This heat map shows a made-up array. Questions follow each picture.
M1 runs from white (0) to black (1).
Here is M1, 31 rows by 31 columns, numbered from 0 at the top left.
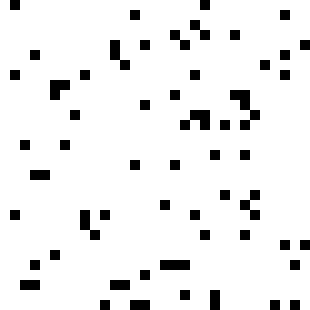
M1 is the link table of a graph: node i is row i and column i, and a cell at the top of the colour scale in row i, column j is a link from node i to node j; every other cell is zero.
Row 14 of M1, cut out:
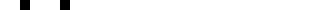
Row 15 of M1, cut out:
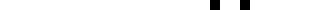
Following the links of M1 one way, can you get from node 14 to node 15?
no
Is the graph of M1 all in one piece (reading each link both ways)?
yes
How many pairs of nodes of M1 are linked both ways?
2
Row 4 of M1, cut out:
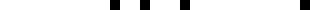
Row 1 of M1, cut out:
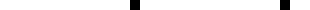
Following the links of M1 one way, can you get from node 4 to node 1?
yes
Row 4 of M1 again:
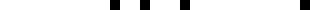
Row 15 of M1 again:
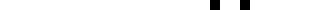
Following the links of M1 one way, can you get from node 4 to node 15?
no
